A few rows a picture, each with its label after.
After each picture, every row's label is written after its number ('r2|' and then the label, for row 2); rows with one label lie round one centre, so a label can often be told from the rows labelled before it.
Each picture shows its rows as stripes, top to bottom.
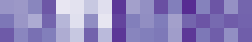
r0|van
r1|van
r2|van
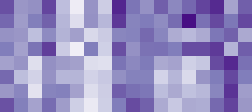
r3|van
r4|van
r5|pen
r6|van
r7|pen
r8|pen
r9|pen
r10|pen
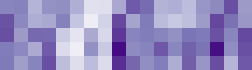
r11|pen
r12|pen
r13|van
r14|van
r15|van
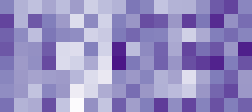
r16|pen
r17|van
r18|pen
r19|van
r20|van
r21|pen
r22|pen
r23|van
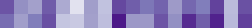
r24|van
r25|van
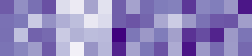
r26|van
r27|pen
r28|van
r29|van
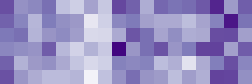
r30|van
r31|pen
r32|pen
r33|van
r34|pen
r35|pen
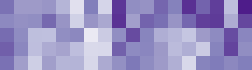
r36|van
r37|van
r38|pen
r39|pen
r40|pen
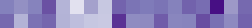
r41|van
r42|van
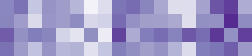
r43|pen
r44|pen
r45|van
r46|pen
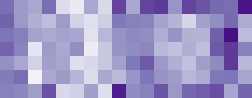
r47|van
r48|pen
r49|pen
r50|pen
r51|pen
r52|pen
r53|van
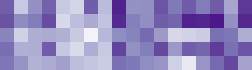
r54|van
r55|van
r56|pen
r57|van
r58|pen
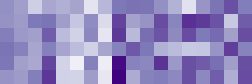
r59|pen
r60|van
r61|van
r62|pen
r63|van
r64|van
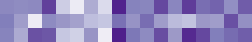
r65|van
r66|pen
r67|van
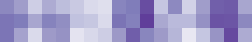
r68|pen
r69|pen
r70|pen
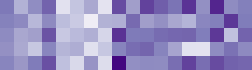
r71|van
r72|pen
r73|van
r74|pen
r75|van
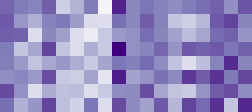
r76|van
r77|pen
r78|pen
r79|van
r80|pen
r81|van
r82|pen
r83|van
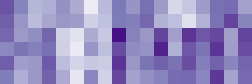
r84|pen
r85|pen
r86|van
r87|van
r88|van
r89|van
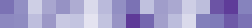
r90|pen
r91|pen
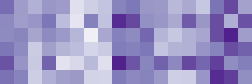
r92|pen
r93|van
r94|pen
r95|pen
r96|van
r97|pen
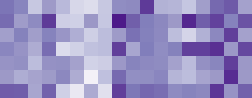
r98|pen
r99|van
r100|pen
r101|van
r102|pen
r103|pen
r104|van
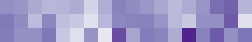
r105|pen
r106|pen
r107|van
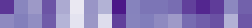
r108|van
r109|van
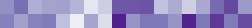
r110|pen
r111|van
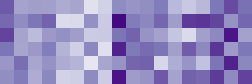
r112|pen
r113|van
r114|pen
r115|van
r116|pen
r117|van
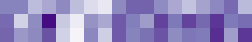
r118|pen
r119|van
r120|van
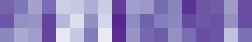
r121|van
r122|van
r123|van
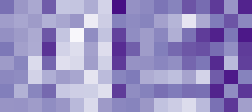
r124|van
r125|pen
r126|van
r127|van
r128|van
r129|pen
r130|van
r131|pen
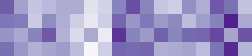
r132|pen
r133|pen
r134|van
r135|pen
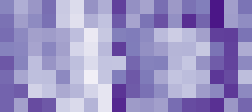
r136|van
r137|van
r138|pen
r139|pen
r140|pen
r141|pen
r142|pen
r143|van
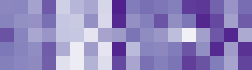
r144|van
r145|van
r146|pen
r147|van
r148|van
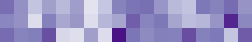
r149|pen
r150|pen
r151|van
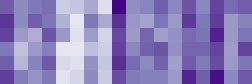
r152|van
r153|van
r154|van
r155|van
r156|van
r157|van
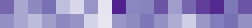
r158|van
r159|pen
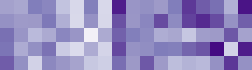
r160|van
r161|van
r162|pen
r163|van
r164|pen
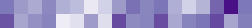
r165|pen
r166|van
